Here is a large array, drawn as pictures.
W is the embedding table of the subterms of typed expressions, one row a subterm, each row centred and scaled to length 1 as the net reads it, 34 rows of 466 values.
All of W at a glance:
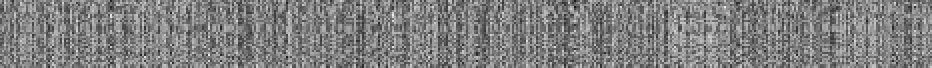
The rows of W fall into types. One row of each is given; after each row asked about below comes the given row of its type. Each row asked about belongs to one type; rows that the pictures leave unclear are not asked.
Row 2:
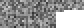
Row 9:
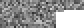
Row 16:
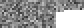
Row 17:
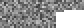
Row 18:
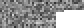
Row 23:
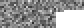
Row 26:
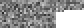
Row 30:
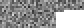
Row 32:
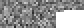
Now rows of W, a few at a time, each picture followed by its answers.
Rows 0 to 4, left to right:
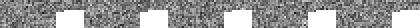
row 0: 18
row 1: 30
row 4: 23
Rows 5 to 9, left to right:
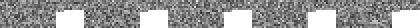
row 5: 23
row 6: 17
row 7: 30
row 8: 16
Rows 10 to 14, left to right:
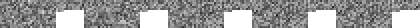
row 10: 23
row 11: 9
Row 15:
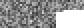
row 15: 2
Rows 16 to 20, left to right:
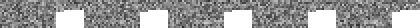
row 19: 23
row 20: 26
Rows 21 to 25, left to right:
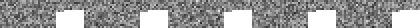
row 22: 9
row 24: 2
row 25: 2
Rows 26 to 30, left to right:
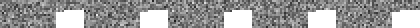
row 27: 18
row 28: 17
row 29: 2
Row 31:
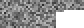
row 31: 9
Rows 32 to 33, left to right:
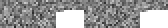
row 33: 32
